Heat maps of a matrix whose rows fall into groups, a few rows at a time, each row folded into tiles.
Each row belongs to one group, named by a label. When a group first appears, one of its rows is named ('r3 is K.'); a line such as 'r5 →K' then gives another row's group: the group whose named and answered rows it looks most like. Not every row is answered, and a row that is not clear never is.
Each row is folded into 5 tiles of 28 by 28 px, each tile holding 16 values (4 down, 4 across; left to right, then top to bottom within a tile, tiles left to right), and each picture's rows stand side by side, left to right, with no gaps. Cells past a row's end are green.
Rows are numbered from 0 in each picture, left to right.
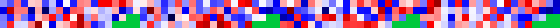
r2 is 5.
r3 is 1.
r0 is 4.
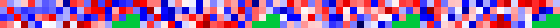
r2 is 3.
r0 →5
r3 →4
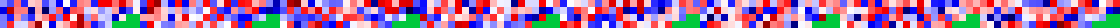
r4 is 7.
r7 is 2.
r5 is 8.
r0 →4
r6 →7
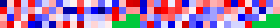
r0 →7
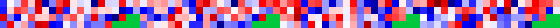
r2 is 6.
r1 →3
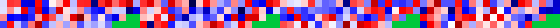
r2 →5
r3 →1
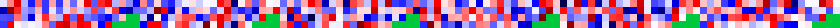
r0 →1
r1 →8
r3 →7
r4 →7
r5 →8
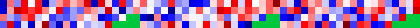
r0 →3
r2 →3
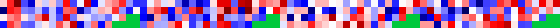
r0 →1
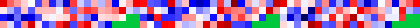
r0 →2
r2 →2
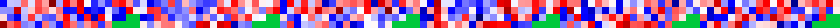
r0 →7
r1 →4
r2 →3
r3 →4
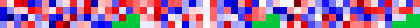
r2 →5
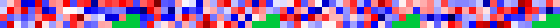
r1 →1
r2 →6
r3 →2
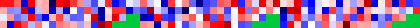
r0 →6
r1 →4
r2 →1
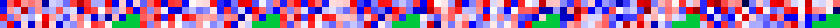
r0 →5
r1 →6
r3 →3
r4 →4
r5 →5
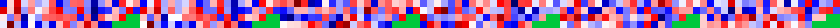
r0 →7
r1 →7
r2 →2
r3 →8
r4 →6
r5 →5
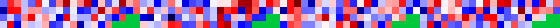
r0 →3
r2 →1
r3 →5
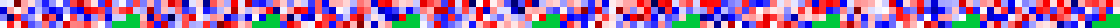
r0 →5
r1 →5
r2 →8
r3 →6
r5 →2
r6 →7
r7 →8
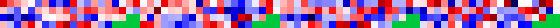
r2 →2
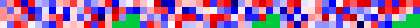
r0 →6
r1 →8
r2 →5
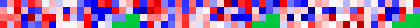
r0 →6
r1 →1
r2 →8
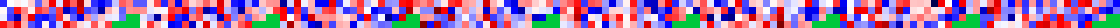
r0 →7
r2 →7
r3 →6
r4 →6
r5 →8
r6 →3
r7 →1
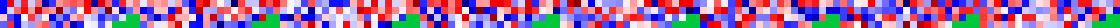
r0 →3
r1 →3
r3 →5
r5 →8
